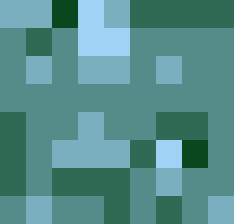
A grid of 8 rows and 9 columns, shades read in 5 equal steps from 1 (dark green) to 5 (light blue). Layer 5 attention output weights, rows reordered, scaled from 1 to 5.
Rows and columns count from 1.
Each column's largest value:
4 4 4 5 5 3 5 3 4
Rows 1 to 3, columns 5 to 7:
4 2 2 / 5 3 3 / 4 3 4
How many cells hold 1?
2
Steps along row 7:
up down same same up up down same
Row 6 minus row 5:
0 0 1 0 1 -1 3 -1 0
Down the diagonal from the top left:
4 2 3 3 3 2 4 3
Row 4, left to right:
3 3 3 3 3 3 3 3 3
